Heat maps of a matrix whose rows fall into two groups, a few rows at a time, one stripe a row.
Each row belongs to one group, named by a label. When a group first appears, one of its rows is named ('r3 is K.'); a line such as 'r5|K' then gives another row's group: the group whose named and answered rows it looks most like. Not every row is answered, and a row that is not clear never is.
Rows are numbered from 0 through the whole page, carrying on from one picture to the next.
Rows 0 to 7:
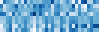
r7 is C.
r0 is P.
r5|C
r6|P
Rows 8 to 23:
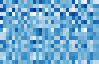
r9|P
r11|C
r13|P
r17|C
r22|C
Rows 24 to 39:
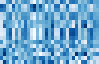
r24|C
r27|C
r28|C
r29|P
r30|P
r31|C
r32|C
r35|C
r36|P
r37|P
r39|P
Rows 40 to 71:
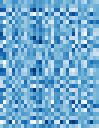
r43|C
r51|P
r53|P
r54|P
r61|C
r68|C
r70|C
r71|P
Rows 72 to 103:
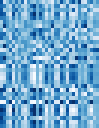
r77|P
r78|P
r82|C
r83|P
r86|P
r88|C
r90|C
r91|C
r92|C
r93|P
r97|C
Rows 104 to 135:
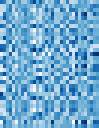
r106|C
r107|P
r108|P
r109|C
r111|C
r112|C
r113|P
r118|P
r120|P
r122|P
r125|C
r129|C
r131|C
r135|P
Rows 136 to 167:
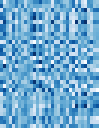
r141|P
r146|C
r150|C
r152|P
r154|C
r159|P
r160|C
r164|C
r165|P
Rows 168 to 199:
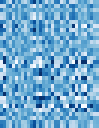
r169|C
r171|C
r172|C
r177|C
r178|P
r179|P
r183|P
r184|C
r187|P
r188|P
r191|P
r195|P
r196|P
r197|C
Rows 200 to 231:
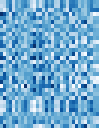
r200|C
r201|C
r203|P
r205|P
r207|C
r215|C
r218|P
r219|P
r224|P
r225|C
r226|C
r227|C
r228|P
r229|P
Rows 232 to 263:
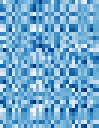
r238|C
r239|C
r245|C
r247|P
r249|C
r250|C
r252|P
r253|C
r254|P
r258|P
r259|C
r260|C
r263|P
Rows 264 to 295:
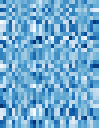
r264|P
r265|C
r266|P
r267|C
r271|C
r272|P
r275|P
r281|C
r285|C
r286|P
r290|P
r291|C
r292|C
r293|P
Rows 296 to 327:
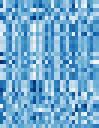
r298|C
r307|C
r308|C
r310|C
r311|P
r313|P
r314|C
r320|P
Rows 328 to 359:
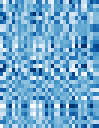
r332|P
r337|P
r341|P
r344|P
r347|C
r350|P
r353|C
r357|P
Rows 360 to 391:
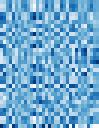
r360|C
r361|C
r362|C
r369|C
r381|C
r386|C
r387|P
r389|C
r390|C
